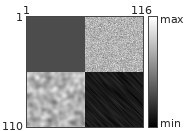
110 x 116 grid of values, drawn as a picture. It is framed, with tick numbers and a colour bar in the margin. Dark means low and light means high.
It is made of 2 by 2 panels. Panel 1,1: low, flat. Panel 1,2: high, fine-grained. Panel 2,1: high, blotchy. Panel 2,2: very low, slanting down to the right, faint in contrast.
